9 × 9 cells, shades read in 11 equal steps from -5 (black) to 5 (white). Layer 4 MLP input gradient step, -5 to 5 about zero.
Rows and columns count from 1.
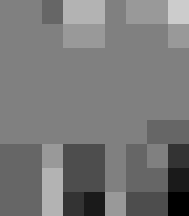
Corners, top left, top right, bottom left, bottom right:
0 3 -1 -5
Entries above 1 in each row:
3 0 0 0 0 0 0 1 1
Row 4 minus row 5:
0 0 0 0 0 0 0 0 0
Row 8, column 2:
-1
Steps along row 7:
same up down same up down up down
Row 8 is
-1 -1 2 -2 -2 0 -1 -1 -4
